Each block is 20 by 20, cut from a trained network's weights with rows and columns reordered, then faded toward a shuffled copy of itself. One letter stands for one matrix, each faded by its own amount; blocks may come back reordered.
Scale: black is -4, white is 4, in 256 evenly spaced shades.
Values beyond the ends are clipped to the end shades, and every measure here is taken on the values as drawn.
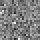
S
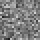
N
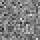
S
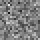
S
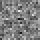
S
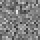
N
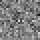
S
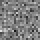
S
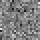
S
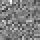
N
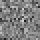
N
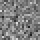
S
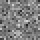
S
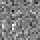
S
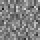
N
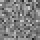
N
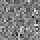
S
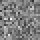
N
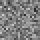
S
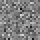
S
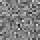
S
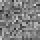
S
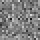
S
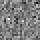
N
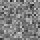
N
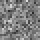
S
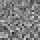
N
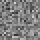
N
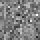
S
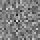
N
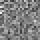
N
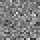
N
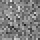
S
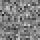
S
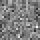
S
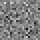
N
